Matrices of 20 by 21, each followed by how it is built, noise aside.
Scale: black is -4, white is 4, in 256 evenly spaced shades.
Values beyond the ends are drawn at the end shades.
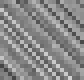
Toeplitz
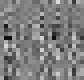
low rank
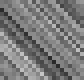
Toeplitz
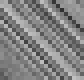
Toeplitz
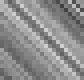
Toeplitz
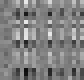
low rank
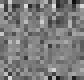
low rank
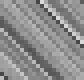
Toeplitz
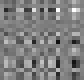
low rank
